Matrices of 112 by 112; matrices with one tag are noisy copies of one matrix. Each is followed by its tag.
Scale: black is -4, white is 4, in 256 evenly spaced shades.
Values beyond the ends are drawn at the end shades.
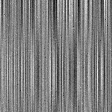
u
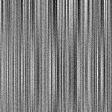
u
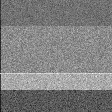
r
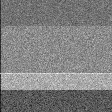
r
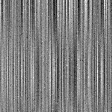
u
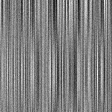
u
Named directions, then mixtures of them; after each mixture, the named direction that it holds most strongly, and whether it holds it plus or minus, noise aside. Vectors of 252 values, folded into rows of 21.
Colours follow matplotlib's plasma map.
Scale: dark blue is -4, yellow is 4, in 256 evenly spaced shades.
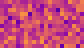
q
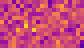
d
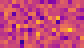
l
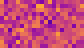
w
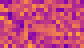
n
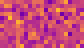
q, minus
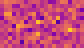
l, plus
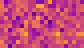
w, plus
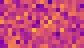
w, minus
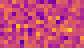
l, plus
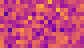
w, plus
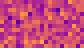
q, plus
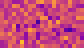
l, minus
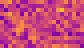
n, minus
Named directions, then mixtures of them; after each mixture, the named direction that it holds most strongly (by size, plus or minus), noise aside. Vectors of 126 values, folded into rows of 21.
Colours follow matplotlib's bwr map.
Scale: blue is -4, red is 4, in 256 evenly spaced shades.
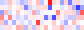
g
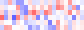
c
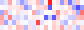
g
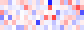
g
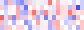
c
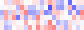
c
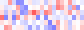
c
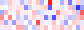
g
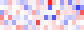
g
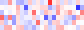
g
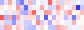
c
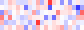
g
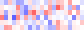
c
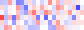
c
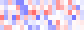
c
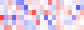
c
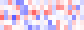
c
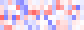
c
